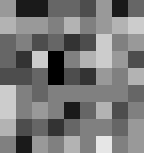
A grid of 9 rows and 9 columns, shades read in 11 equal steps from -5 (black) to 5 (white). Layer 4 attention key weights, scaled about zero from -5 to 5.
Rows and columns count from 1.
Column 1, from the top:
1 2 -1 -1 -2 3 3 2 0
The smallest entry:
-5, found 2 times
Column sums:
7 -14 -3 -15 -7 -6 15 -4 4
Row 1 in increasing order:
-4 -4 -4 -2 -1 -1 -1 1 1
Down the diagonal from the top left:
1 1 -2 -5 -2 0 2 -1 1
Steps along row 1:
down same up same down up down up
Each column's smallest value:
-2 -4 -4 -5 -4 -3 0 -4 -2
